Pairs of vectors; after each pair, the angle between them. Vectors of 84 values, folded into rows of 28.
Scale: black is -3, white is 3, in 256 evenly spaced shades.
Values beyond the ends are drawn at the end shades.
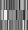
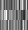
nearly parallel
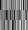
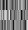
orthogonal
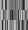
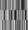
partly aligned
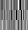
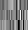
partly aligned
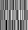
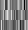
partly aligned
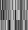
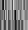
partly aligned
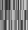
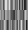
nearly opposite
